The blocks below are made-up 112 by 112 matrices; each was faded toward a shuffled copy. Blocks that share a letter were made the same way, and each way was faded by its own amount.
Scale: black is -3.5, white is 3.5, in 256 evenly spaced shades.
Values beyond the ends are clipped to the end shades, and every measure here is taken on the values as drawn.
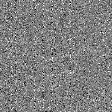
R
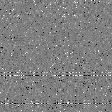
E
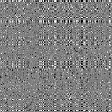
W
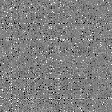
E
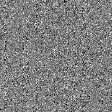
R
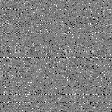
E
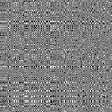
W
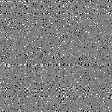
E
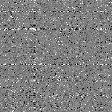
E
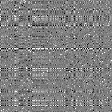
W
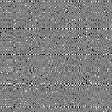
W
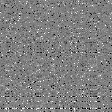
E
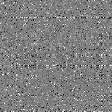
E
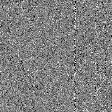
R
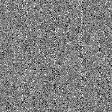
R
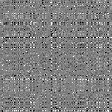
W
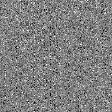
R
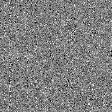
R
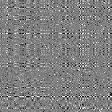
W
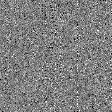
R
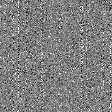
R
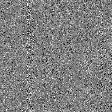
R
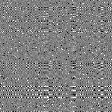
W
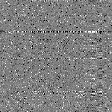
E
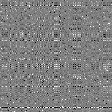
W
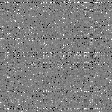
E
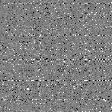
E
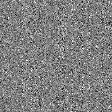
R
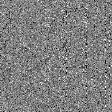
R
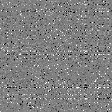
E
